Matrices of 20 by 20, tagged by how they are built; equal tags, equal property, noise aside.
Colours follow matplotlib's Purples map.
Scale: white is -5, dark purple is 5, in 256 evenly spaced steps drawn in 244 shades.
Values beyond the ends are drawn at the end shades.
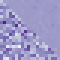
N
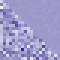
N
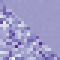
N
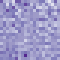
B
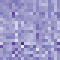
B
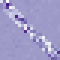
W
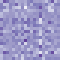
B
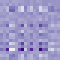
B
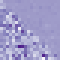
N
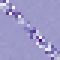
W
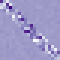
W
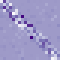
W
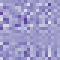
B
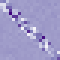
W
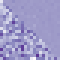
N
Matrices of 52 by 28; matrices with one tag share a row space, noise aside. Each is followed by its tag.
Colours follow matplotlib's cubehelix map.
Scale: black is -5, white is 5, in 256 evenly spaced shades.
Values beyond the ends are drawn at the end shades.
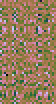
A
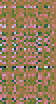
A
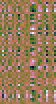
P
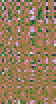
P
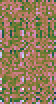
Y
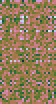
Y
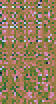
A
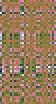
Y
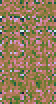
Y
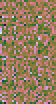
A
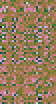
A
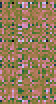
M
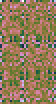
Y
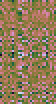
M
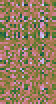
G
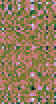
P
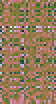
Y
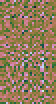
G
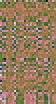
A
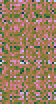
Y
